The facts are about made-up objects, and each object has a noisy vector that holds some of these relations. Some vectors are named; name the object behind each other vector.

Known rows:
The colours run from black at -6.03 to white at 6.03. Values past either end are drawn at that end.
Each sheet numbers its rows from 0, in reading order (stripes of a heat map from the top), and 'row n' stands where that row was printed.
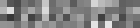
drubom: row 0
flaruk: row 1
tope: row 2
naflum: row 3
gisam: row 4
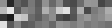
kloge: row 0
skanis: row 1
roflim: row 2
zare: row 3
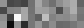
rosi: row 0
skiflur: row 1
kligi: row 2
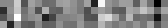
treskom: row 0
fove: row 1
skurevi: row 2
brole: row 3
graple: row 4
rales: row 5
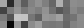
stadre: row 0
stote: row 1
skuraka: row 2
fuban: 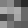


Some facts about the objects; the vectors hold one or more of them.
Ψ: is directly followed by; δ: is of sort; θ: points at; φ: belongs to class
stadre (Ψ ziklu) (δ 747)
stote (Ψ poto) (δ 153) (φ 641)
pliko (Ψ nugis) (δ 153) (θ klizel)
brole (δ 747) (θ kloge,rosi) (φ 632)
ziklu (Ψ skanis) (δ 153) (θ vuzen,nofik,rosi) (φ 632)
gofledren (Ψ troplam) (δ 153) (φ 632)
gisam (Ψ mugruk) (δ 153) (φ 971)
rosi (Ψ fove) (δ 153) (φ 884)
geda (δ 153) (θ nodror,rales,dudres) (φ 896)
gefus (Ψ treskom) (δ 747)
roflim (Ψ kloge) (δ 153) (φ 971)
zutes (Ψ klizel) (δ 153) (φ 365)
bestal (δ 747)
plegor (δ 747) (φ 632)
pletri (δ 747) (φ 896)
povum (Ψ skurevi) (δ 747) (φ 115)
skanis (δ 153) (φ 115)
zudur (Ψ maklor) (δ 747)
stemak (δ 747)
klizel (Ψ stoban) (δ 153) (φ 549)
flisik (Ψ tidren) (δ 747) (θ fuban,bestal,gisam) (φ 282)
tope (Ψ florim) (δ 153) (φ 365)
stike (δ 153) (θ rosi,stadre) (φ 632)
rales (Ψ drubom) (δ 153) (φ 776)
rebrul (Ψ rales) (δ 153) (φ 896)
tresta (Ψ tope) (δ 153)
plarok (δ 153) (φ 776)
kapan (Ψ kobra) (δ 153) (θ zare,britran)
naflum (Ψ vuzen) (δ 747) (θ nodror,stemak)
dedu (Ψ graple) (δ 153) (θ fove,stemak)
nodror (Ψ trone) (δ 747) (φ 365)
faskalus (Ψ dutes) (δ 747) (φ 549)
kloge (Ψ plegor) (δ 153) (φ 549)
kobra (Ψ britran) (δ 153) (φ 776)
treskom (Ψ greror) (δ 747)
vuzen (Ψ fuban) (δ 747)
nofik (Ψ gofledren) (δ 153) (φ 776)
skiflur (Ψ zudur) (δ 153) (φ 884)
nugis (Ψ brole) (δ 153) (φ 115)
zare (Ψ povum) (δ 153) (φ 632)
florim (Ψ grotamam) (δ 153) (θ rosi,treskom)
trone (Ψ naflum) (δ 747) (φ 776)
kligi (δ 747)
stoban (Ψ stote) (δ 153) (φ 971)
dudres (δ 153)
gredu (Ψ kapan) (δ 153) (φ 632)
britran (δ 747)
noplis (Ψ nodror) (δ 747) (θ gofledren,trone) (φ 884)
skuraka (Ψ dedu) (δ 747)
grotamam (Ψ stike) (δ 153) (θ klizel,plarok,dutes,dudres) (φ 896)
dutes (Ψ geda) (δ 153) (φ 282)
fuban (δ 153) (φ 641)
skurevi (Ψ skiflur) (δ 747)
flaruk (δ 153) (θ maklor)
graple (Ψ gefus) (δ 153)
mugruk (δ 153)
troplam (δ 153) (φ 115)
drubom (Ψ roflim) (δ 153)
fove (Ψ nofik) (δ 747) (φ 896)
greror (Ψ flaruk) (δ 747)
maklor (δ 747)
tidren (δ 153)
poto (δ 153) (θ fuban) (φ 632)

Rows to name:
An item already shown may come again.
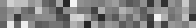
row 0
naflum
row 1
bestal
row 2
brole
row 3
pliko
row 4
trone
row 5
nofik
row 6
greror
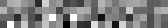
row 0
grotamam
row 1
ziklu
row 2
rosi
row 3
geda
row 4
dedu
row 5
gisam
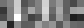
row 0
treskom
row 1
flaruk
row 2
dutes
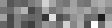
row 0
gisam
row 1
flisik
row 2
poto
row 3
grotamam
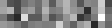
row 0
rebrul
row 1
troplam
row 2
maklor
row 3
treskom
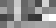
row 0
flaruk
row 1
stike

